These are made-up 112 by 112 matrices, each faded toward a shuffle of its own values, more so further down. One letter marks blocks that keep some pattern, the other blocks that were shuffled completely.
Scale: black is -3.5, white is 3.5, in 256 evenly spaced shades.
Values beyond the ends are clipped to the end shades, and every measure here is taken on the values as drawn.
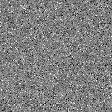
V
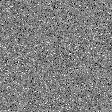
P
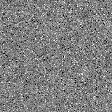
V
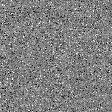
V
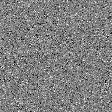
V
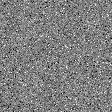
P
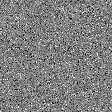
P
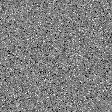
P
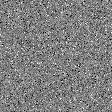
P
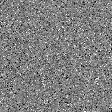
V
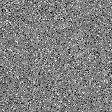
V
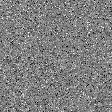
V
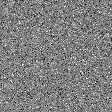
P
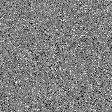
P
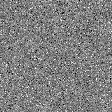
V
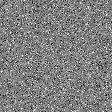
V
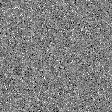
V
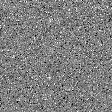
V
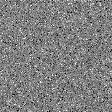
V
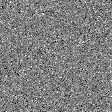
P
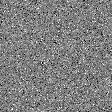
P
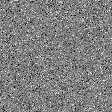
V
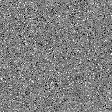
V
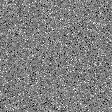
P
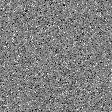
P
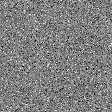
P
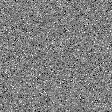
V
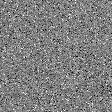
P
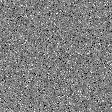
P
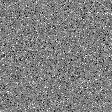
P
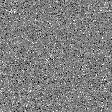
V
